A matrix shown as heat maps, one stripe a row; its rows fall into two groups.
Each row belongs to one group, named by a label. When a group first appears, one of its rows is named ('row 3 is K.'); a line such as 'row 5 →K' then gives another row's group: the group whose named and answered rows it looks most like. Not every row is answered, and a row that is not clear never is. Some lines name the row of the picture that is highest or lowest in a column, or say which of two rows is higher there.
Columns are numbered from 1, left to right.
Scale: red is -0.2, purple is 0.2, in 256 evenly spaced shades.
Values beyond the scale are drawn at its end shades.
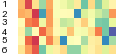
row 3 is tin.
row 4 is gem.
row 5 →tin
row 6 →tin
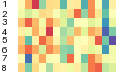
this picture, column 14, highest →5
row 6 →tin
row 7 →gem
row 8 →gem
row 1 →tin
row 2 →gem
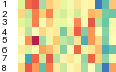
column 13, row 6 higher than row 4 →Yes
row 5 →tin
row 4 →gem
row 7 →gem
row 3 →gem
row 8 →tin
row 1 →tin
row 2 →gem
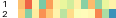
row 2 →gem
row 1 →tin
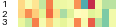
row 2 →tin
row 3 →gem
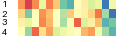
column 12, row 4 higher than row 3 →Yes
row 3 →gem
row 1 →tin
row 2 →gem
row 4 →gem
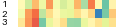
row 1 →gem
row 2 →tin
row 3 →tin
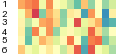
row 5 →gem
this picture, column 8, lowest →5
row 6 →gem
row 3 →gem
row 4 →gem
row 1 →tin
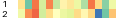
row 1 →gem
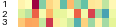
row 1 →tin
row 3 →tin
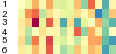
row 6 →gem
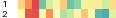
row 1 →tin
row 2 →tin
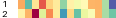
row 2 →tin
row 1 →gem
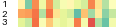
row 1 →gem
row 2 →tin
